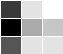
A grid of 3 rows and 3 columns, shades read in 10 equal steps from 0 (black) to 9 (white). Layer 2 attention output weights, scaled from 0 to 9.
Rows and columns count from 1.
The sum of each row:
19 13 19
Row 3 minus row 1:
1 0 -1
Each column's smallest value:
0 6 7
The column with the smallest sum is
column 1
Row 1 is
2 8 9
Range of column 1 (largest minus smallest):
3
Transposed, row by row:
2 0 3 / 8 6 8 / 9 7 8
